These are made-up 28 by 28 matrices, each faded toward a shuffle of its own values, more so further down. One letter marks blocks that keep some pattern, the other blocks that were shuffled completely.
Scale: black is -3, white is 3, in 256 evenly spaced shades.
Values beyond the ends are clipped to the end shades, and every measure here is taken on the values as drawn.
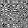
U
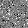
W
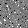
W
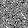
W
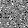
W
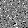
W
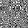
U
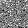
W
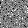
W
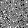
W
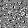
W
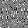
U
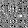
U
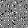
U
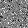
W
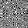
U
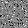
W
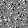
W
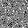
W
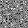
U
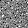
W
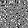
U
